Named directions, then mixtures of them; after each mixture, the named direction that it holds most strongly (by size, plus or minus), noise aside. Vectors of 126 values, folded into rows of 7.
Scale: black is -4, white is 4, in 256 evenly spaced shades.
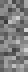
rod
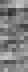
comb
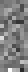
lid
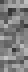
comb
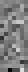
lid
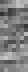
comb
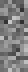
rod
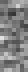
comb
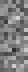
rod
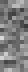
comb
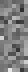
lid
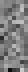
lid
